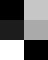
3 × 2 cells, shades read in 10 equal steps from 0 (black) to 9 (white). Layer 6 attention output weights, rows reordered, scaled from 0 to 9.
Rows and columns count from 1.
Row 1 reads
0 7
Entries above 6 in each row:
1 0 1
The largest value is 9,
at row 3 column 1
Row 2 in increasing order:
1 6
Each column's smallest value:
0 0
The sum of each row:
7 7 9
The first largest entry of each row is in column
2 2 1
